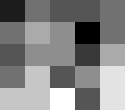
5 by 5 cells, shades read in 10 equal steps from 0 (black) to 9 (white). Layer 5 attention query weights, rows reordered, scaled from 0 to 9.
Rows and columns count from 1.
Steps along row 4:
up down up up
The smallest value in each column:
1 4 3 0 4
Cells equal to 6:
2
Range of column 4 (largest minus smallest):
5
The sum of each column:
19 29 25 13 30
